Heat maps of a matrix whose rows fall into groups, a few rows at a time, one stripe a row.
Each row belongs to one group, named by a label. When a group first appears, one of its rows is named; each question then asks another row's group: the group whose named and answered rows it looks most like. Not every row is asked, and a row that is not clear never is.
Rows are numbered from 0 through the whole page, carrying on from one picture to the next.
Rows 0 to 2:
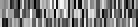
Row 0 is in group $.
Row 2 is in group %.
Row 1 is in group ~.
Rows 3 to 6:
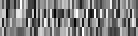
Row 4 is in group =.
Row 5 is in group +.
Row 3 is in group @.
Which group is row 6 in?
$
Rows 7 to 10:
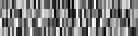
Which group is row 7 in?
=
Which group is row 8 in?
$
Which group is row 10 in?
~
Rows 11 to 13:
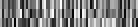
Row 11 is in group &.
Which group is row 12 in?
&
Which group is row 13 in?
%
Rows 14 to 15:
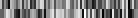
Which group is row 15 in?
~
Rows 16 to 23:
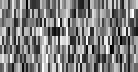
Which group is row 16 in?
+
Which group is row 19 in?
=
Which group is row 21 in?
$
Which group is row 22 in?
~
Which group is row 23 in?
&
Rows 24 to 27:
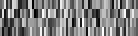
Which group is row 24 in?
+
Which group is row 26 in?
%
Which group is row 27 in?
%
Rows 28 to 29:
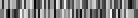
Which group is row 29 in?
@
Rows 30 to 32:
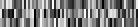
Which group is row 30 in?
~
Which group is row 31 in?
%
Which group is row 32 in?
$
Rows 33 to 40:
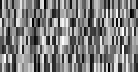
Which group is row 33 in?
=
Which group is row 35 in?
+
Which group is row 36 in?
@
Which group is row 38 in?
&
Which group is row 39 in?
=
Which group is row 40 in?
=
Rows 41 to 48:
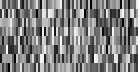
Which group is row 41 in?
&
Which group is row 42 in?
$
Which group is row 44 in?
~
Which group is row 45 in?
&
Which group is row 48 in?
@
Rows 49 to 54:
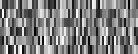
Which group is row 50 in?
$
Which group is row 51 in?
&
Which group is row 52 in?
$
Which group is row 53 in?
+
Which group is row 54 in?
&
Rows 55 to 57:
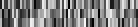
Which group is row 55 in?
$
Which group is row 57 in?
%
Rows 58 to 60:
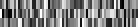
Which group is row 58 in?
+
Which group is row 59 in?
%
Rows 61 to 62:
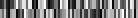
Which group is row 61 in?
+
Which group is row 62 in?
@
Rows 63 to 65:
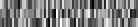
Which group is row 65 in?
+
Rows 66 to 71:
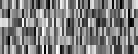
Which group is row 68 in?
~
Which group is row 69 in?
&
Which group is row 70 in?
@
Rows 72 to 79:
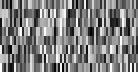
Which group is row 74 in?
$
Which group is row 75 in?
&
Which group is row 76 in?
=
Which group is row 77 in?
%
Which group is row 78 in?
~
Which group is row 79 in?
%
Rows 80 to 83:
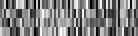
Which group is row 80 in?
=
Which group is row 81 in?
$
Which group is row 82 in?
@
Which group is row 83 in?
$
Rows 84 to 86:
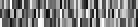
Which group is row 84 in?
~
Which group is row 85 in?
=
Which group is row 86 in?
%
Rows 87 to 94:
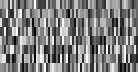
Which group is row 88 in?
&
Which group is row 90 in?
+
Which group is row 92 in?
=
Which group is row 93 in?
=
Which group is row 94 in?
&
